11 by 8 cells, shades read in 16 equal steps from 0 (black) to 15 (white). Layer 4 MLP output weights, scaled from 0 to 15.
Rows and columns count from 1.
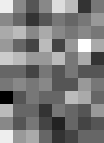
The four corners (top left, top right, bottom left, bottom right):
14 7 14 6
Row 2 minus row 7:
1 -2 -4 -3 2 1 -2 2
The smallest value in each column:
0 5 3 3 2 4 3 3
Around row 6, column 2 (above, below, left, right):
11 8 6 4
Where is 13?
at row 1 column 5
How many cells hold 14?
2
